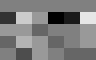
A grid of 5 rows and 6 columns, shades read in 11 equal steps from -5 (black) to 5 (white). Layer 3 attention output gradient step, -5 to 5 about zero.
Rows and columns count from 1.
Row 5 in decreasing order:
1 0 0 -1 -1 -2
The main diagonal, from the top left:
0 3 -1 -1 -1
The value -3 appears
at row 2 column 1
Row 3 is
1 1 -1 0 0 1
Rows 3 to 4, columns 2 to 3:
1 -1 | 2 1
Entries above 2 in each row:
0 2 0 0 0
